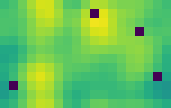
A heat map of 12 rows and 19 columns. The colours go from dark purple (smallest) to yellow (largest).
The halves do not mirror each other. Four lone cells stand out, each far lower than its neighbours. The bottom right is the ninth with the lowest average. The values are skewed, with a long tail toward low values.
